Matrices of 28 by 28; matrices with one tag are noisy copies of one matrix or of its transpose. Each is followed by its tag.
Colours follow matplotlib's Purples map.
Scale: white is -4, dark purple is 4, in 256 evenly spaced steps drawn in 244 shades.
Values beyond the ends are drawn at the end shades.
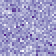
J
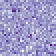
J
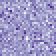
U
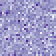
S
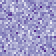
J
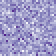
J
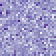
S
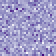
U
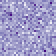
J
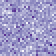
J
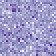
J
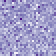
S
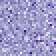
U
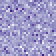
U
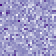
S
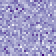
U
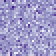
S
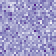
J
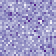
J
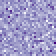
U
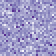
J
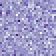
S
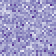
J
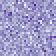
J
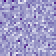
S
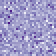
U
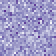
J
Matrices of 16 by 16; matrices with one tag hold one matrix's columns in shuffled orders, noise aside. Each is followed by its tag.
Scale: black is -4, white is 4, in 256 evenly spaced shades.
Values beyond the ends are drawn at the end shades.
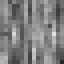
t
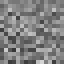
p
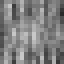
t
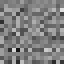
p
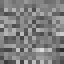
p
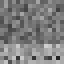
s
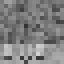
s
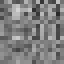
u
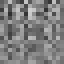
u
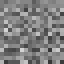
p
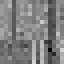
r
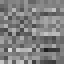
p
